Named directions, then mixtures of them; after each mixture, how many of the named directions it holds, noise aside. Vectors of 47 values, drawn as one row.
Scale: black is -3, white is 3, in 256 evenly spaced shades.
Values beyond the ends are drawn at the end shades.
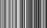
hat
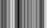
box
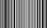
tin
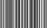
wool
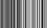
two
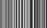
three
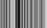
two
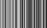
one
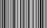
one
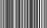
one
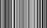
one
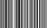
three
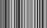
three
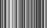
three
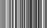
two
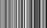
three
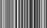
two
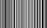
one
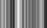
one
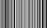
one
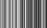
one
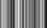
one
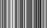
two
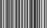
one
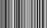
three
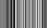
three
